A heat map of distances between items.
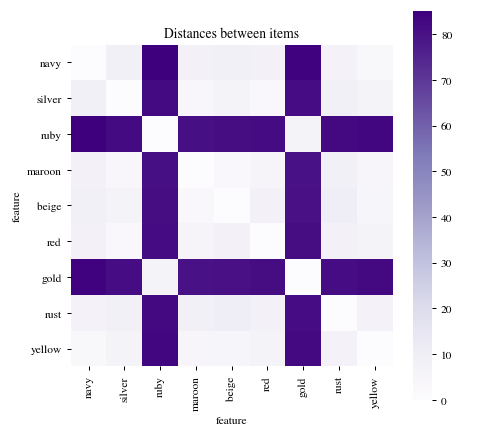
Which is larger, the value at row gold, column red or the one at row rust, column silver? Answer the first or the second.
the first
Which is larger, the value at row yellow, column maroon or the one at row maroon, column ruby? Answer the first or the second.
the second
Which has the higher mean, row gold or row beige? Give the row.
gold
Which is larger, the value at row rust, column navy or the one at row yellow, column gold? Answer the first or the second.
the second
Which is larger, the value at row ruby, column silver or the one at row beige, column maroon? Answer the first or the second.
the first
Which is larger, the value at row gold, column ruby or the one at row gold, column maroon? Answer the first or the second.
the second
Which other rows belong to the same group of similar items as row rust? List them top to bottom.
navy, silver, maroon, beige, red, yellow
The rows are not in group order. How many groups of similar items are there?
2
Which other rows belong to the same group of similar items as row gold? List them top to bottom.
ruby
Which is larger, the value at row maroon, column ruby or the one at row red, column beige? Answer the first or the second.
the first
